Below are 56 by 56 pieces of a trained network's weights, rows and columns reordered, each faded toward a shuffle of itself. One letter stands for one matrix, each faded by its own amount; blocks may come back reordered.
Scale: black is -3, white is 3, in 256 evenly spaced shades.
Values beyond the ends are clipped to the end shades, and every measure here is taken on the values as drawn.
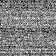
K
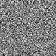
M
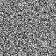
M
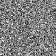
M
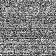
K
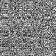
M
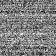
K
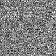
M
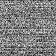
K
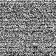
K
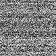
K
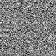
M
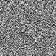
M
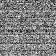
K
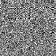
M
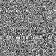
M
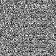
M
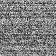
K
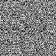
M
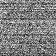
K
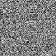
M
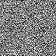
M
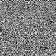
M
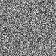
M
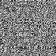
M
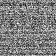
K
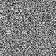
M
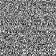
M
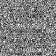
M
